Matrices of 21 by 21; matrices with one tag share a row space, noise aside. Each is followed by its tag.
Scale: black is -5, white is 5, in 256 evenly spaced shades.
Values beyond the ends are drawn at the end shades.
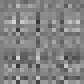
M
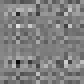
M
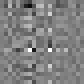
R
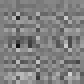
M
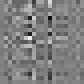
R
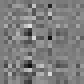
R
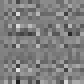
M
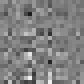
R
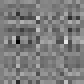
M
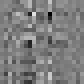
R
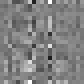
R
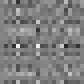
M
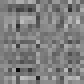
M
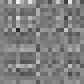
M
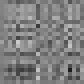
M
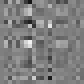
R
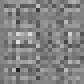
M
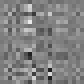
R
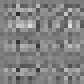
M
